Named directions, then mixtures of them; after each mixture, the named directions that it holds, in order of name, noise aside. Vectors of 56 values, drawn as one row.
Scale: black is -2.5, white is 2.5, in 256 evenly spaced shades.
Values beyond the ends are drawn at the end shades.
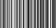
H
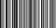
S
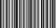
H, S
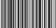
H, S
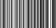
H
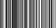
H, S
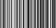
H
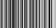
H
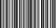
H, S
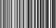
H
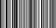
S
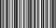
H, S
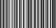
H, S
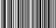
S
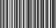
H, S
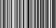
H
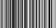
H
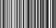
H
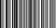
S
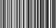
H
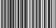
H, S
